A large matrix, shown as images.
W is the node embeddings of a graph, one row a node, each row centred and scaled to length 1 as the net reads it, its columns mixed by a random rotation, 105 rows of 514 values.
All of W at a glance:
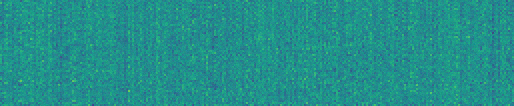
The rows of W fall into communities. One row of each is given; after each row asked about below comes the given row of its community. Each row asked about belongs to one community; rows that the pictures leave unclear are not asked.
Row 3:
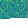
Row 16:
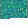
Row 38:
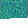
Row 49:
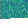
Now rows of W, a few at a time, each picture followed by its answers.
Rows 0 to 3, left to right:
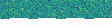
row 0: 16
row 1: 16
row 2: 49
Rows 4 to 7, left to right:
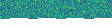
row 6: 3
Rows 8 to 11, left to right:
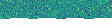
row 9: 16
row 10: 16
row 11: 49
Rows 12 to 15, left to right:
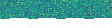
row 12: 38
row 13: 16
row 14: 38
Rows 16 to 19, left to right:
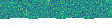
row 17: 38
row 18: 38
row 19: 16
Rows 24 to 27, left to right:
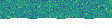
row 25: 3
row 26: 38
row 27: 16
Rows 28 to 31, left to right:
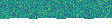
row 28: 38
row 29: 16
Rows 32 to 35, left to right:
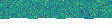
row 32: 38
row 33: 38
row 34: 38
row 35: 49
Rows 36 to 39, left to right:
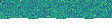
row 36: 38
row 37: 16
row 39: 38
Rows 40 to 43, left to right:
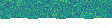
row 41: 16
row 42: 3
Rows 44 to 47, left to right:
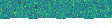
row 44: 3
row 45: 16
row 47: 49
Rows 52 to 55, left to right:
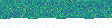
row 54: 3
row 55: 49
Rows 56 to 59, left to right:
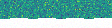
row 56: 3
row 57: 38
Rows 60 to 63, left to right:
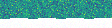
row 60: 16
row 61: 49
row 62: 3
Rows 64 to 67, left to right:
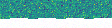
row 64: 49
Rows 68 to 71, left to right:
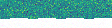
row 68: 49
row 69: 38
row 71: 16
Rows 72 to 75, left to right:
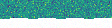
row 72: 16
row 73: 38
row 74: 16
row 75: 38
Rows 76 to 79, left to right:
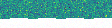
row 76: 16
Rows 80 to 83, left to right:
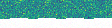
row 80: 38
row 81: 38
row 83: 3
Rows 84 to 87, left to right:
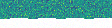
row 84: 16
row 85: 16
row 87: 16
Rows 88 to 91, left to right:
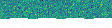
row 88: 16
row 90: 38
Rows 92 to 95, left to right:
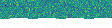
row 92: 38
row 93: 3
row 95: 3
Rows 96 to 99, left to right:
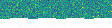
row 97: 3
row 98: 38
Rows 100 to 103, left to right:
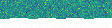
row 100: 38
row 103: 16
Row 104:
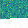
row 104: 3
